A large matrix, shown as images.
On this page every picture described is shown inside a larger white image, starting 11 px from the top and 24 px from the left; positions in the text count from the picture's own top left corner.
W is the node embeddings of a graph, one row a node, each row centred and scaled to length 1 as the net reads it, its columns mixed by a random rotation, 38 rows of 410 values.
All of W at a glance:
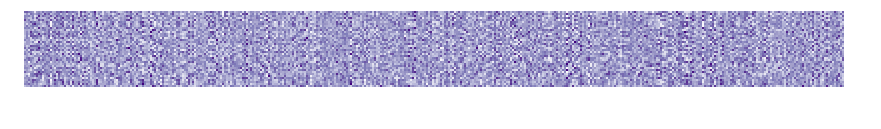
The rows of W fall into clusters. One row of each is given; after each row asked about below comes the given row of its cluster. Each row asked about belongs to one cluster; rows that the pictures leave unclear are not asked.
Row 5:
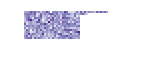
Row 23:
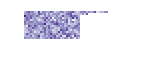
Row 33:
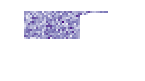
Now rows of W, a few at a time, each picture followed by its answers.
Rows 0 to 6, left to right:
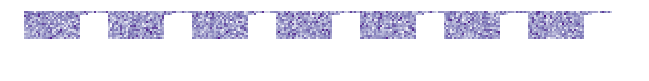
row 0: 23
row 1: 33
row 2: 23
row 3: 5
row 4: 23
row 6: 5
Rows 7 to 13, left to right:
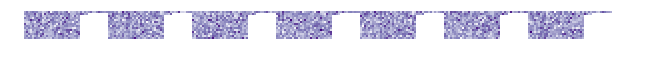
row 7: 5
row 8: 23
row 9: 33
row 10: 5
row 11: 23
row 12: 5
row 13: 5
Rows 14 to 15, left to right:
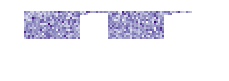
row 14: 33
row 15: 23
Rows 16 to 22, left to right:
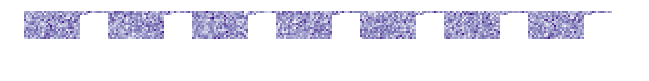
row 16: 33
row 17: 5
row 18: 23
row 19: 5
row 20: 33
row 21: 5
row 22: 33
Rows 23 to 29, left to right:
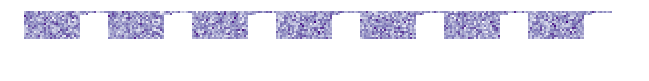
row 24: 23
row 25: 5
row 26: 33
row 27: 33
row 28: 23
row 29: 33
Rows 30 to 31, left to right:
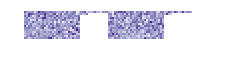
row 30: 23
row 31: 5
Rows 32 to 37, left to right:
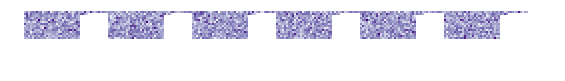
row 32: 5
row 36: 5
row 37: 33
